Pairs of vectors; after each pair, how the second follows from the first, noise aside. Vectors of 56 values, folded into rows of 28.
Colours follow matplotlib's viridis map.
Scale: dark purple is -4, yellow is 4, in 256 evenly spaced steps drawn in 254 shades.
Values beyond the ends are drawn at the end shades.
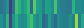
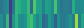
copied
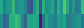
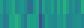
shrunk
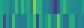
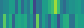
negated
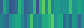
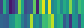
scaled up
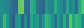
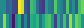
scaled up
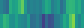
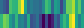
scaled up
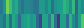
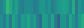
shrunk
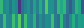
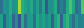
negated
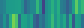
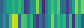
scaled up
